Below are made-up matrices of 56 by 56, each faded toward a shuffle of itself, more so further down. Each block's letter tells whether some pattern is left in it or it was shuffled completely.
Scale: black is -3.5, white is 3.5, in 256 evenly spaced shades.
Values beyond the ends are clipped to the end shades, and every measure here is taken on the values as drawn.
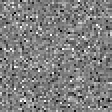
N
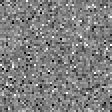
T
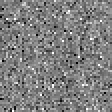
N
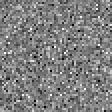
T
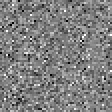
N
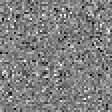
N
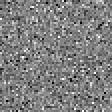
T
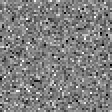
T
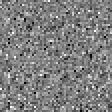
N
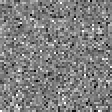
N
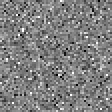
T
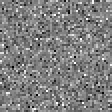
T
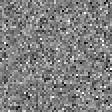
T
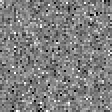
T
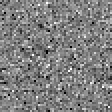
N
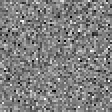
N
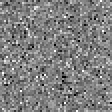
T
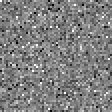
T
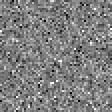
T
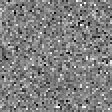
T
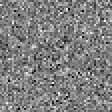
N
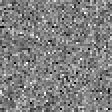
T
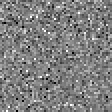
T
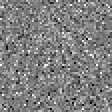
N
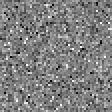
T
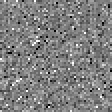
N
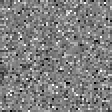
T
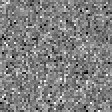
N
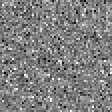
N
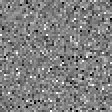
N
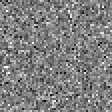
T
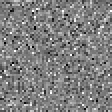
N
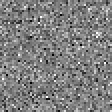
N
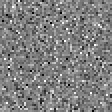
T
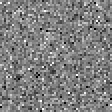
N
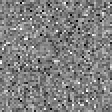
N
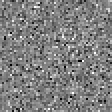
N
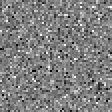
T
